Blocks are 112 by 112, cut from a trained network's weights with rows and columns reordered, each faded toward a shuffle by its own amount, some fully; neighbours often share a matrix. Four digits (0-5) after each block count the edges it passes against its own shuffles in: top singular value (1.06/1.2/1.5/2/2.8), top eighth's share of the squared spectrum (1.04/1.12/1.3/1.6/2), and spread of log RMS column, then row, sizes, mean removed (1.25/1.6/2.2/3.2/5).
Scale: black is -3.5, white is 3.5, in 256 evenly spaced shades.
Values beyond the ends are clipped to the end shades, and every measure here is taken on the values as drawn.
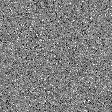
1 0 0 0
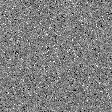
0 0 0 0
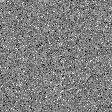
0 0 0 0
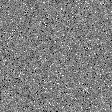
0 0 0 0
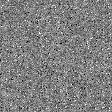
2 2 0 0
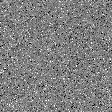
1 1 0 0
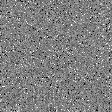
2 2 1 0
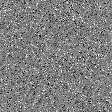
0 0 0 0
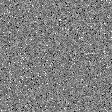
1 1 0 0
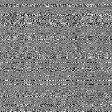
4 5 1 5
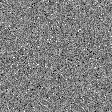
0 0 0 0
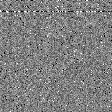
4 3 0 2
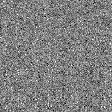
3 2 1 1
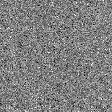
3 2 0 1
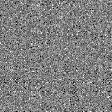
3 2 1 2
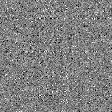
3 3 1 2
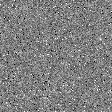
2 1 0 1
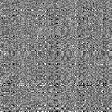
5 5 2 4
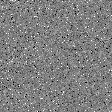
1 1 0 0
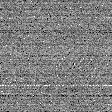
4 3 0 2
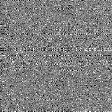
4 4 1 3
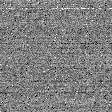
3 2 0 1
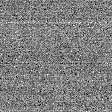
3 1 0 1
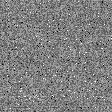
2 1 0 0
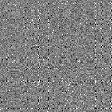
4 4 3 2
